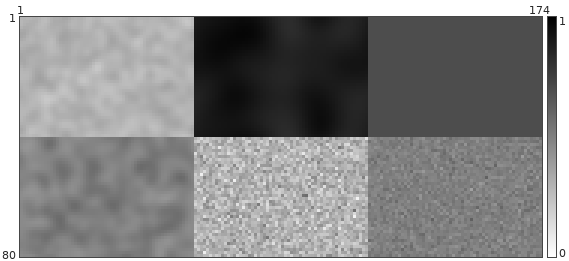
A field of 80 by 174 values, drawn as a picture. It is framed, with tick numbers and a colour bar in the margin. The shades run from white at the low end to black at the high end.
It is made of 2 by 3 panels. Panel 1,1: low, blotchy, faint in contrast. Panel 1,2: very high, smooth, faint in contrast. Panel 1,3: high, flat. Panel 2,1: middling, blotchy, faint in contrast. Panel 2,2: low, fine-grained. Panel 2,3: middling, fine-grained, faint in contrast.
